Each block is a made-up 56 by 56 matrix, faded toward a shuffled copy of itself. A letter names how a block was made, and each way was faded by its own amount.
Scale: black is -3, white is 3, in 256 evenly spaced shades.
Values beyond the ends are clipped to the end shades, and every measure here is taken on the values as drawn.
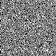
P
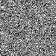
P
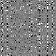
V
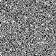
P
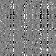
V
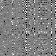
V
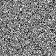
P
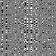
V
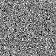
P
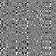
V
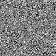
P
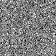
P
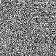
P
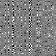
V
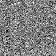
P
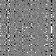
V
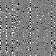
V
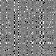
V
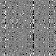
V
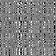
V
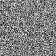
P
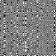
V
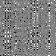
V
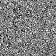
P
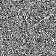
P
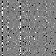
V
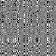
V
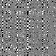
V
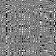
V
